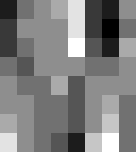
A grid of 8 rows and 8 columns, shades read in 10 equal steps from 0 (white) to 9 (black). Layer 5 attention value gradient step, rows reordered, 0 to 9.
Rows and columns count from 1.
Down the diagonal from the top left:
8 4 4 4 6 4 2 5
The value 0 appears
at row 3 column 5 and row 8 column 7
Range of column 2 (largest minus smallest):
2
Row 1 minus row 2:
1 1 0 -1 0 0 -1 -1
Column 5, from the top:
1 1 0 4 6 6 6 8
